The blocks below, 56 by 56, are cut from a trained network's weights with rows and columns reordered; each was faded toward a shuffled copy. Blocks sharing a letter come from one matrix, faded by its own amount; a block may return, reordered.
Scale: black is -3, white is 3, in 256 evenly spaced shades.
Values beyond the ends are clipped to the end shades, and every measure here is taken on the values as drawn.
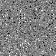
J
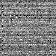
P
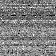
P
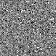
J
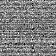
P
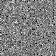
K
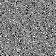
J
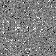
J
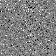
J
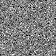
K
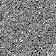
J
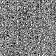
K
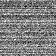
P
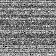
P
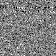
K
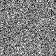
K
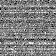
P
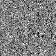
K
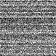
P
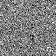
K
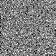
K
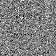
K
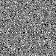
K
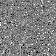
J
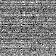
P
